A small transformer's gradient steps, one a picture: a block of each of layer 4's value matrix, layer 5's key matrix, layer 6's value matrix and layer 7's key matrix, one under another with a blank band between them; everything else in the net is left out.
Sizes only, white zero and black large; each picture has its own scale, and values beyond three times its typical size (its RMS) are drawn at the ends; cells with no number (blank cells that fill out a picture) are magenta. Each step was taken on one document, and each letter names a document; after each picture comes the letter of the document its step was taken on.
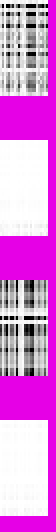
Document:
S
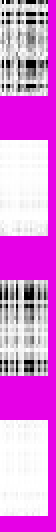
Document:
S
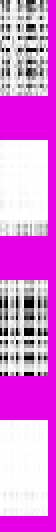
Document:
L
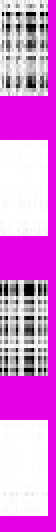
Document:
S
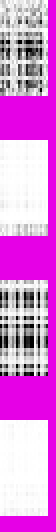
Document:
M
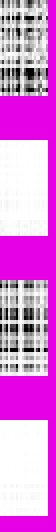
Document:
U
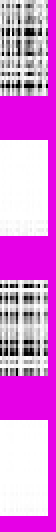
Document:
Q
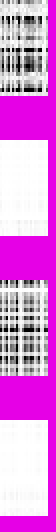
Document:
U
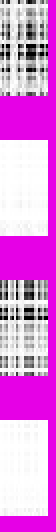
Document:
S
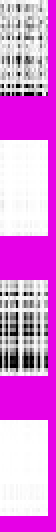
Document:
U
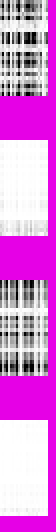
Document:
U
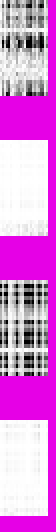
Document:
L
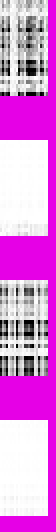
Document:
L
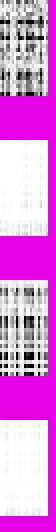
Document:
L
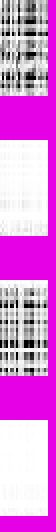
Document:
Q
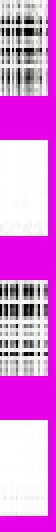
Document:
Q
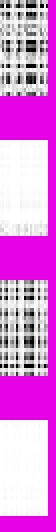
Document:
S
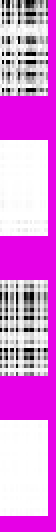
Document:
S
